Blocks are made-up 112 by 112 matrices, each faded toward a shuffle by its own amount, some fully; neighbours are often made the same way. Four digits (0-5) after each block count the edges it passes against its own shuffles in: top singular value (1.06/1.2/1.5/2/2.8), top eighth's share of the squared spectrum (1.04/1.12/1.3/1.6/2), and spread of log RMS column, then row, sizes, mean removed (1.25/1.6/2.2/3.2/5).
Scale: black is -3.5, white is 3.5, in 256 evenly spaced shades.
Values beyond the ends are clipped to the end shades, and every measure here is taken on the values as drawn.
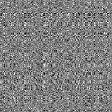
5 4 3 3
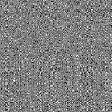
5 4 3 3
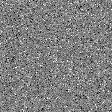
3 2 0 0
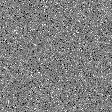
1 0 0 0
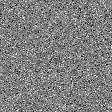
2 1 0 0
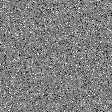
1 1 0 0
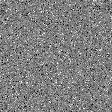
1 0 0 0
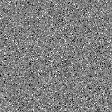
3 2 1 1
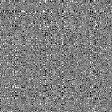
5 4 3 3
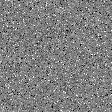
0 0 0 0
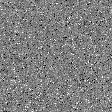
2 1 0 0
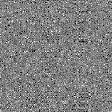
4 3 2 2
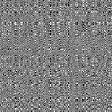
5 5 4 3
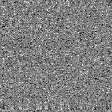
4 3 2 1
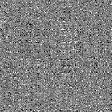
4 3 2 2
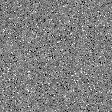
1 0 0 0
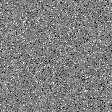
0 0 0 0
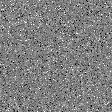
0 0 0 0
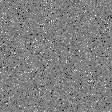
0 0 0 0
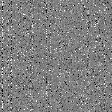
2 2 3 0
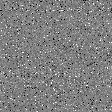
3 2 0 1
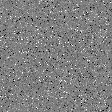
2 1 0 1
